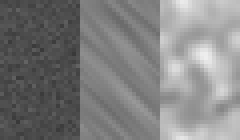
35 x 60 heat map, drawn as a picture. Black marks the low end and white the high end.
The table splits into one row of 3 panels. Panel 1,1: low, fine-grained, faint in contrast. Panel 1,2: middling, slanting down to the right, faint in contrast. Panel 1,3: high, blotchy.
